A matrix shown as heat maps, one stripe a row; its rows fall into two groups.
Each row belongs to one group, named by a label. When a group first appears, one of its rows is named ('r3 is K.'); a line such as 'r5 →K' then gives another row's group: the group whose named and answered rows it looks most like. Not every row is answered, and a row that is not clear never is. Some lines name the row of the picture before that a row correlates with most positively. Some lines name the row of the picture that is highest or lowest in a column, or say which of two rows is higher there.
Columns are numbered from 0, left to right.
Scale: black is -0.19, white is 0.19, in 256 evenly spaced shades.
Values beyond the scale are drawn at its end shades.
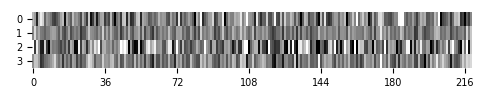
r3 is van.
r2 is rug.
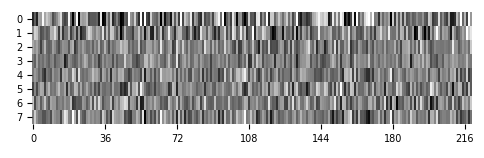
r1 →van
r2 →rug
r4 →rug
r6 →rug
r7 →rug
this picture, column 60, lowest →1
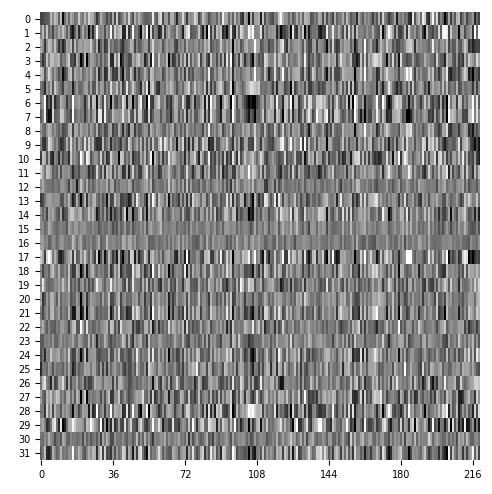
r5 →van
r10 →rug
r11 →van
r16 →rug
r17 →van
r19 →van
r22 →rug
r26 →van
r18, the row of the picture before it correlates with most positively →0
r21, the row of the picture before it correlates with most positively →0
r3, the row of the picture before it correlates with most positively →0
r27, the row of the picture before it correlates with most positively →0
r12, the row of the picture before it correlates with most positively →7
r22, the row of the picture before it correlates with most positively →7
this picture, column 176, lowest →10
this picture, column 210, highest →26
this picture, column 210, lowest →27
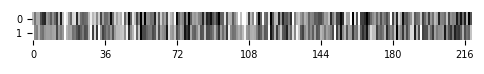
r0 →rug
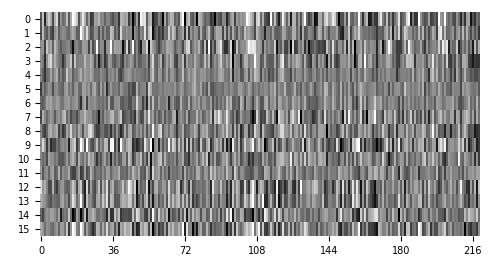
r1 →rug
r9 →rug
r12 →rug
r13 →rug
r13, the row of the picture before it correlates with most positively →0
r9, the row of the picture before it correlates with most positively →0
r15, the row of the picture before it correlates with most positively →0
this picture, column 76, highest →14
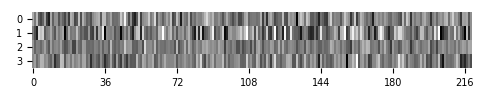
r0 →rug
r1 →van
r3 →van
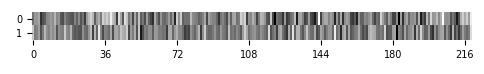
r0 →van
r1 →rug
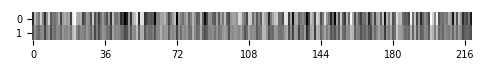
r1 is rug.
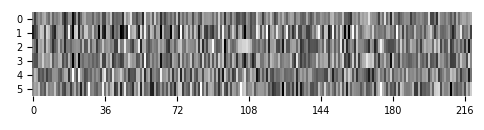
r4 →rug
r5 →van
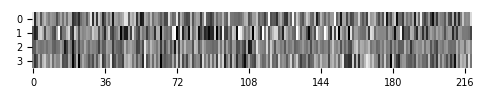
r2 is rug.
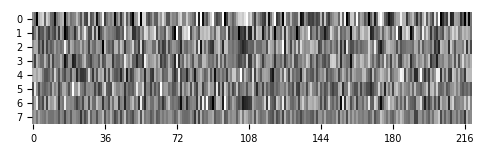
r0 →van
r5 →rug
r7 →van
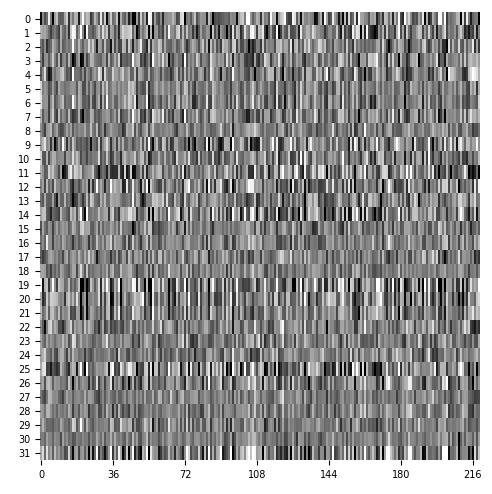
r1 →rug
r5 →rug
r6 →rug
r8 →van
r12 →van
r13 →rug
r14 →rug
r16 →van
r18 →rug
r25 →rug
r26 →van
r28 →van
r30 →van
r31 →van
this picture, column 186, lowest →9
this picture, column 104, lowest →2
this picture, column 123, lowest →31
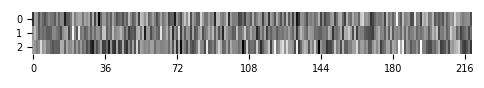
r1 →rug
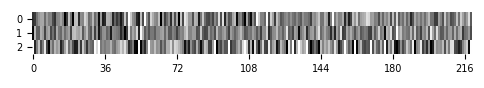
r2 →rug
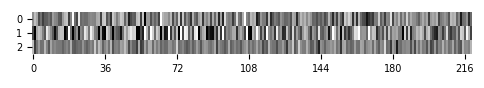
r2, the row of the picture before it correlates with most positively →2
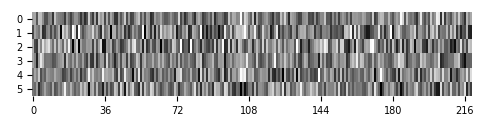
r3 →van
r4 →van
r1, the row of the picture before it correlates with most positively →0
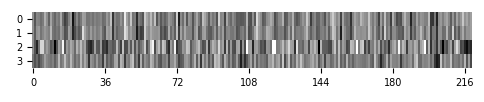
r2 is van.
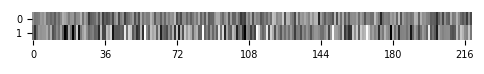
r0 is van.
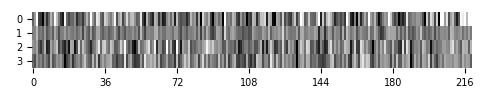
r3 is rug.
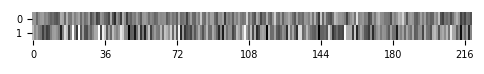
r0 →van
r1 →rug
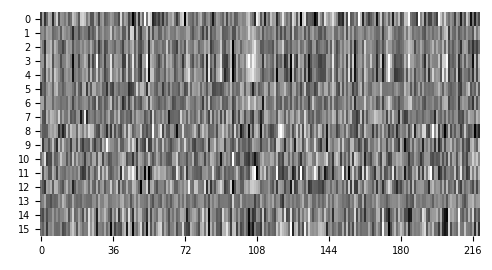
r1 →van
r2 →van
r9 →rug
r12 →van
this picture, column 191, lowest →9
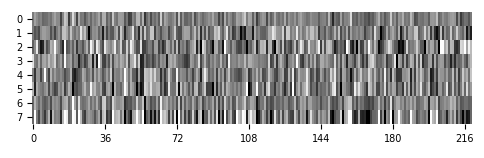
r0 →rug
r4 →rug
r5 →rug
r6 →rug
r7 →rug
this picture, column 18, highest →5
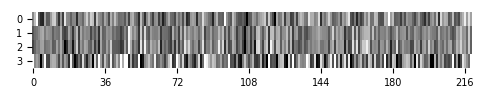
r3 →rug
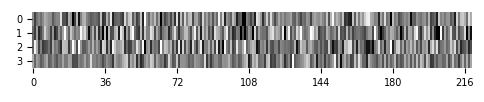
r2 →rug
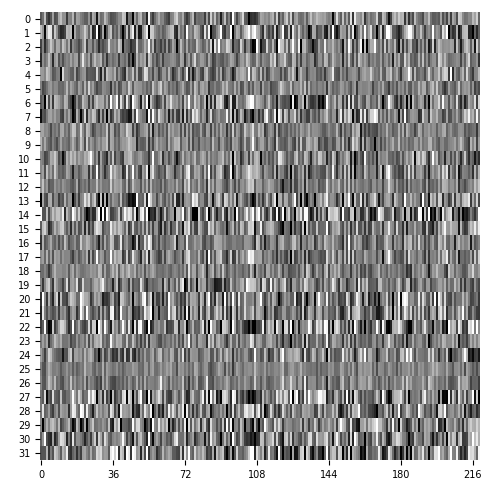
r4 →van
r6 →van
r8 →rug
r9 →rug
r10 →van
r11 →van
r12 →van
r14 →rug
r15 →van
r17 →van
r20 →rug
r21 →rug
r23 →van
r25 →van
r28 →rug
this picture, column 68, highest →30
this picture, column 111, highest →22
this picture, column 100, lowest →10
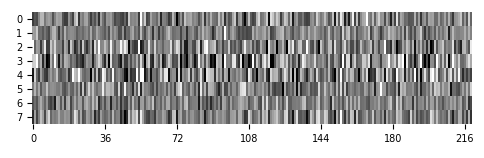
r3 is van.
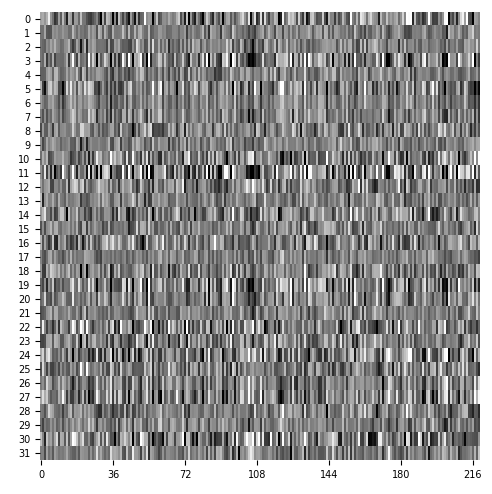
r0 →van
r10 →van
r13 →rug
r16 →rug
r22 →rug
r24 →van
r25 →rug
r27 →van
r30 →rug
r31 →van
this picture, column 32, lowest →24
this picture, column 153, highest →19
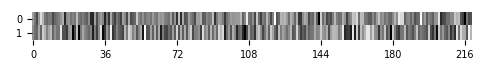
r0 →van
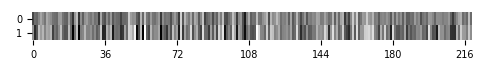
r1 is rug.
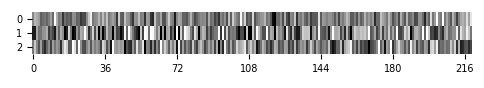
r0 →van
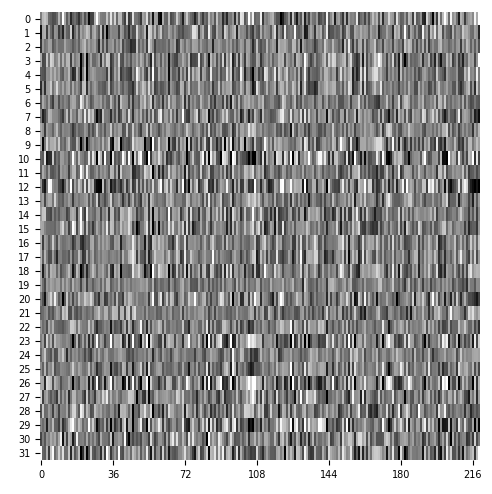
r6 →rug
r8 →van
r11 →rug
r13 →van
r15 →rug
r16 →rug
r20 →van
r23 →van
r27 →rug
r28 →rug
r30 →van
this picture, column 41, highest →10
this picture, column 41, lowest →26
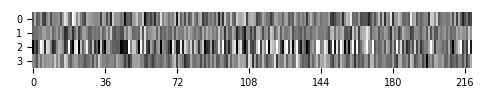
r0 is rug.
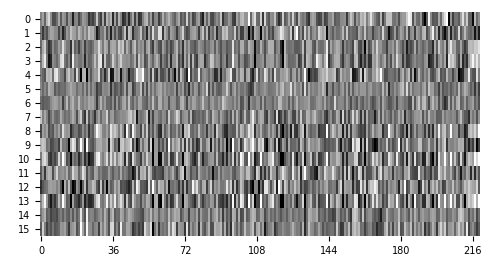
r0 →van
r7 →rug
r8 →van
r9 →rug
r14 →rug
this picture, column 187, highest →13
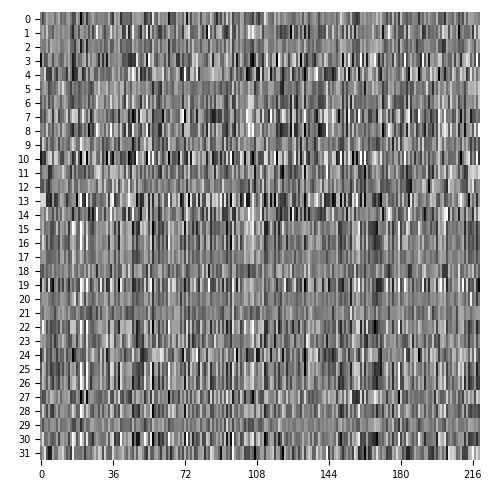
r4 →rug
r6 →van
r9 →rug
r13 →rug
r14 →van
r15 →rug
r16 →rug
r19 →rug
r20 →rug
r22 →rug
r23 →rug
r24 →rug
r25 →rug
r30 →rug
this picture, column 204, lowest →14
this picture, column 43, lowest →21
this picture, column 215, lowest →7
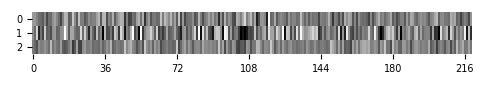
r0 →rug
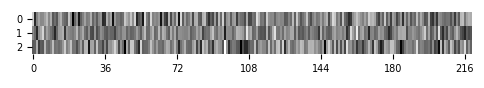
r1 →van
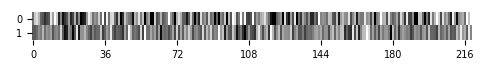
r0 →van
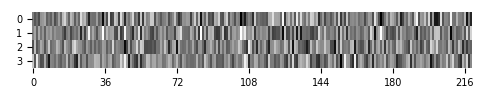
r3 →rug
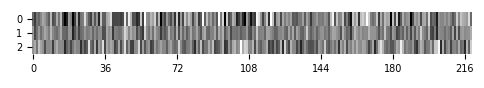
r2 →van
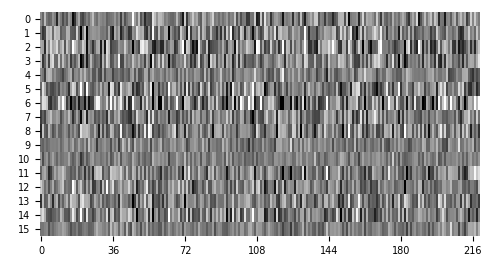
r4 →van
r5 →rug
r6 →van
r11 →van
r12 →rug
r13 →rug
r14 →rug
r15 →van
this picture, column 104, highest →6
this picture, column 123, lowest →5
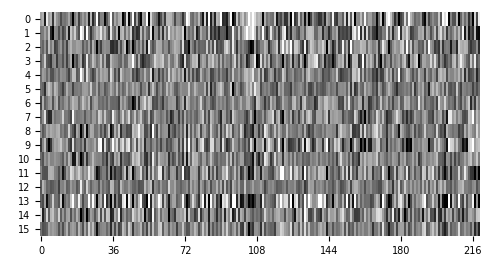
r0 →van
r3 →rug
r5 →van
